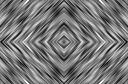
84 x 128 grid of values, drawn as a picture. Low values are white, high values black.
Its left and right halves mirror each other, and so do its top and bottom. There is no seam. No row or column stands out. There is no overall slope. The histogram is bell-shaped.
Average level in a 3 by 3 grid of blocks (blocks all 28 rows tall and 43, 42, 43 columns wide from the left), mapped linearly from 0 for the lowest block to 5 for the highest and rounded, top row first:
252 | 010 | 252
